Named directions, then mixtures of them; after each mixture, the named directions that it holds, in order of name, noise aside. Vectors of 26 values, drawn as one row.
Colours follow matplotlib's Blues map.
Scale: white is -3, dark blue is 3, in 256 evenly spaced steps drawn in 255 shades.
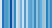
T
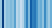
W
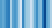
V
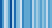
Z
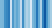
V, Z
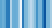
V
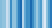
V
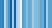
T, V, Z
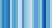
V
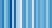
T, V, Z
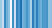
T, Z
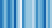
V, Z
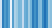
V, W, Z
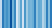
T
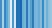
T, V, Z
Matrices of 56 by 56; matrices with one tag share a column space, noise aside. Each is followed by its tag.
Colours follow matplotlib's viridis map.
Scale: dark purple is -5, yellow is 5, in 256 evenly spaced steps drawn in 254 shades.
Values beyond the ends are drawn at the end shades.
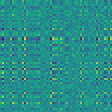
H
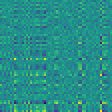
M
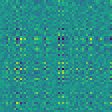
H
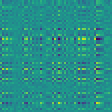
H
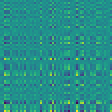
M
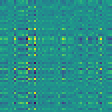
H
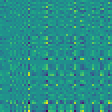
M
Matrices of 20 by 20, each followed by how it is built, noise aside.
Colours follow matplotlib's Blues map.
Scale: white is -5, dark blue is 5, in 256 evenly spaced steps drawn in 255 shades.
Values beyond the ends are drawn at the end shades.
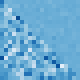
lower triangular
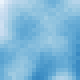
smooth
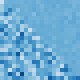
lower triangular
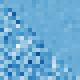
lower triangular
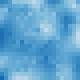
smooth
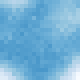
smooth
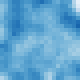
smooth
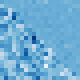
lower triangular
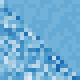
lower triangular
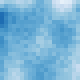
smooth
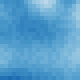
smooth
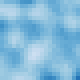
smooth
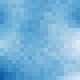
smooth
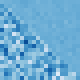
lower triangular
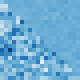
lower triangular
